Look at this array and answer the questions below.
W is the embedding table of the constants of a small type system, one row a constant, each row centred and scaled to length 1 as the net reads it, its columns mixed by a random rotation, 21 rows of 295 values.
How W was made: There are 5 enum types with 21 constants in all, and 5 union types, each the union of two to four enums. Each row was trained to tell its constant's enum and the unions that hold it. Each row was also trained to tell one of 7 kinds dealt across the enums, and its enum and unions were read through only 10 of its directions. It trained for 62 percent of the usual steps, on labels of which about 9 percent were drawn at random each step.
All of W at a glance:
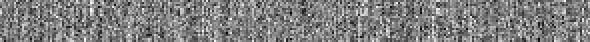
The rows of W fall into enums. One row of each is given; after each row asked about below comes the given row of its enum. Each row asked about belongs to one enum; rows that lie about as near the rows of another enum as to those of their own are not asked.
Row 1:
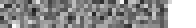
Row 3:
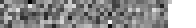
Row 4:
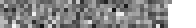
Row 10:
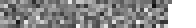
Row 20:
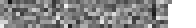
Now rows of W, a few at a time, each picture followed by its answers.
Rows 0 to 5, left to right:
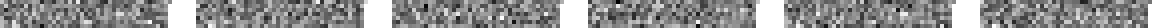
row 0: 4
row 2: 1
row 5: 4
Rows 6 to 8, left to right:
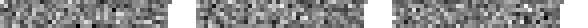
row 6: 4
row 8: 20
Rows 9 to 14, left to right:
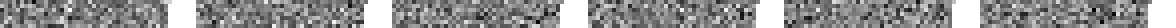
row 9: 10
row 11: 20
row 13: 3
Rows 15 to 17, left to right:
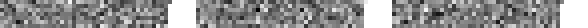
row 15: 10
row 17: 3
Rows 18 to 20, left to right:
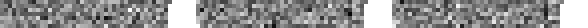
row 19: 20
